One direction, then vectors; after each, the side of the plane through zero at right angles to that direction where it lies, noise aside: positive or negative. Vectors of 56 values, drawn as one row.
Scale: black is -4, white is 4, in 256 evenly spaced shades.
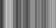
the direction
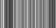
negative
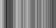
negative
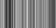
negative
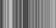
positive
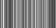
negative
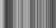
negative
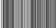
negative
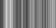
positive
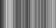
positive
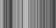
negative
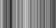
negative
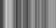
positive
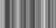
negative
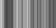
negative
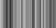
negative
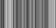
positive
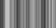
positive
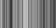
negative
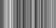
positive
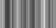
negative
